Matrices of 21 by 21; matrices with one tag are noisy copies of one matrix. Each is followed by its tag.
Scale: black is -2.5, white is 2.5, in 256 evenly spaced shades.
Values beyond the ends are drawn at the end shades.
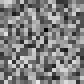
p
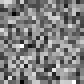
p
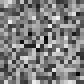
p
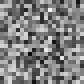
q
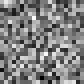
p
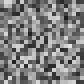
p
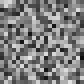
p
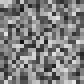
p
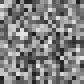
q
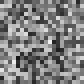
q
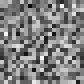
p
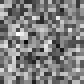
q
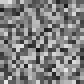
p
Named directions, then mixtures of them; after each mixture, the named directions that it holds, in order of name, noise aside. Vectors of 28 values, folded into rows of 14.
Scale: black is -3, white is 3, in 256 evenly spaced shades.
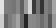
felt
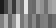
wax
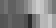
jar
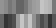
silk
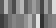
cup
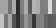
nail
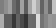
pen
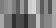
pen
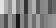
wax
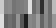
felt, pen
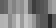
jar, wax
